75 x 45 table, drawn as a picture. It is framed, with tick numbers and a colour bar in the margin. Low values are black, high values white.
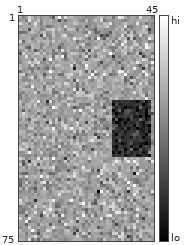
Most values sit high, with a long tail of low ones. On average the colour sits 60% of the way up the scale. The ninth with the lowest average is the middle right. An odd patch, lower than its surroundings, sits in the middle right.
